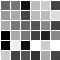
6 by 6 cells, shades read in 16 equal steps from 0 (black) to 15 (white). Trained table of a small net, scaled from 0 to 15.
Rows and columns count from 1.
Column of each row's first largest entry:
5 6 1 2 4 1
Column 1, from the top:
6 9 10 0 0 12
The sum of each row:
41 58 40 31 57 38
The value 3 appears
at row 6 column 4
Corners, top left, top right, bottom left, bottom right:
6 4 12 4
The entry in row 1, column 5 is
12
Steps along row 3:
down down down up down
